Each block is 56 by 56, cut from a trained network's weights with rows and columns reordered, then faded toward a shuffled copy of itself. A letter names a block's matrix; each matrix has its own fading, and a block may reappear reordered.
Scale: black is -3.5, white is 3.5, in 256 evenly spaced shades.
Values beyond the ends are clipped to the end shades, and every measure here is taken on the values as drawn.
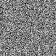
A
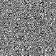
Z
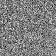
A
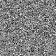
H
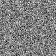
A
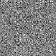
Z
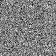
A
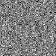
Z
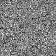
H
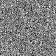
A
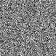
A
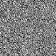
Z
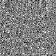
Z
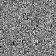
Z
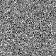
H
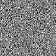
Z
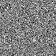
A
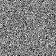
H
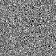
Z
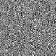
Z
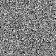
H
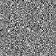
Z
